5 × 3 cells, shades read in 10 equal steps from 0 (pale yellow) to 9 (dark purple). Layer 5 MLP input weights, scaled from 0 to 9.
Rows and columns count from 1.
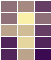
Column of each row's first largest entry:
3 1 3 1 3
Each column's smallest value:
3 0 5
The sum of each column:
29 10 36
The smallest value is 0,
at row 2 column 2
